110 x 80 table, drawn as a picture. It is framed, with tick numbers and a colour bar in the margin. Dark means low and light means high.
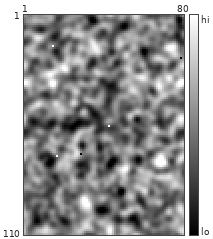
Five lone cells stand out: three far higher and two far lower than their neighbours. No overall slope runs across the table. The texture is blotchy. Neither half mirrors the other. The values follow a bell shape.
